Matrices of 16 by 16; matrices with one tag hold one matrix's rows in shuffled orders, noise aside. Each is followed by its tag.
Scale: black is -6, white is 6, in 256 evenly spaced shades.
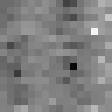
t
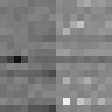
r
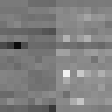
r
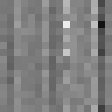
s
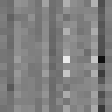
s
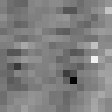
t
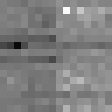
r
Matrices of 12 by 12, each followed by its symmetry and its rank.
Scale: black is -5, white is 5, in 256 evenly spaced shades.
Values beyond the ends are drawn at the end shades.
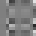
neither, rank one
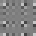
symmetric, rank one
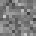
neither, full rank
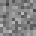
neither, full rank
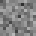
neither, full rank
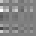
neither, rank one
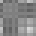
symmetric, rank one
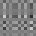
neither, rank one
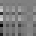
neither, rank one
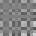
symmetric, rank one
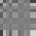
symmetric, rank one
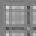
symmetric, rank one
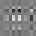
neither, rank one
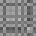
symmetric, rank one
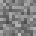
neither, full rank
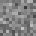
neither, full rank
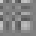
symmetric, rank one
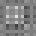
symmetric, rank one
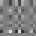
neither, rank one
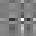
neither, rank one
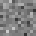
neither, full rank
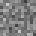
neither, full rank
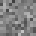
neither, full rank
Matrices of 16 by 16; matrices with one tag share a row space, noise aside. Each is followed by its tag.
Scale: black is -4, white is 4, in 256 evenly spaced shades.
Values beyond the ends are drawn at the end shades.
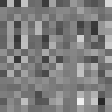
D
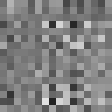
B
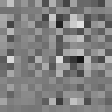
B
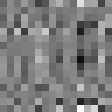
D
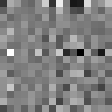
B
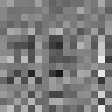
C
